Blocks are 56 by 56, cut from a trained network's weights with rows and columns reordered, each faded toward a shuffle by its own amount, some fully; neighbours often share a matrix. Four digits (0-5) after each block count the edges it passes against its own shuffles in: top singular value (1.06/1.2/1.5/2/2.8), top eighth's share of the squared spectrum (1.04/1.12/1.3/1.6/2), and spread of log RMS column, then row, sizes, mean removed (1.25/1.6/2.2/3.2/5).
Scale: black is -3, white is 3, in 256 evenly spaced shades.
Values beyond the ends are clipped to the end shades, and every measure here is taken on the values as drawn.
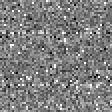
3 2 0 1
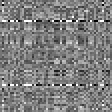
4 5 1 3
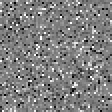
0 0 0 0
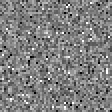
2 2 0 1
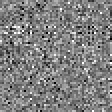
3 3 1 2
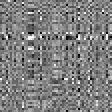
4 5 3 3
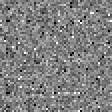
2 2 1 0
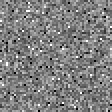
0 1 0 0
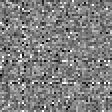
3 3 1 1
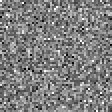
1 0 0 0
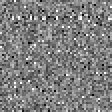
2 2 0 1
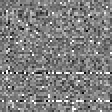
4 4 0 2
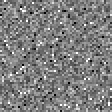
0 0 0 0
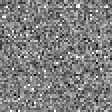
2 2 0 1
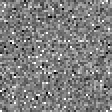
2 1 0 0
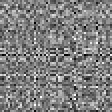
4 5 2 3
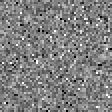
2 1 0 0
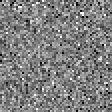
1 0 0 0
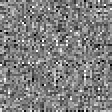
3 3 2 2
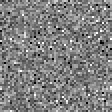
1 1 0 0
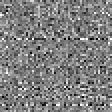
4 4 0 3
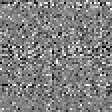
3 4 0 3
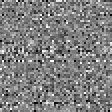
3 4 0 3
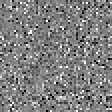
2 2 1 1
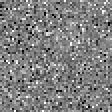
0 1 0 0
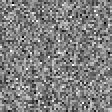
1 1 0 0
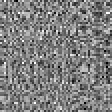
4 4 1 2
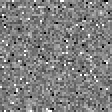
1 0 0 0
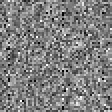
3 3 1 1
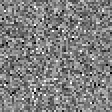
0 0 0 0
